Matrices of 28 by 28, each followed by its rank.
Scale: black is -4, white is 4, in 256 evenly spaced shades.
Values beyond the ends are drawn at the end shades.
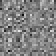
five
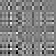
two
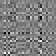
two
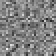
five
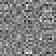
five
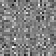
five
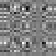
two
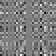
two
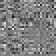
five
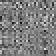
five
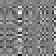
two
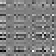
two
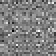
five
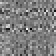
five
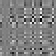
two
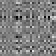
two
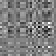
two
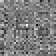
five
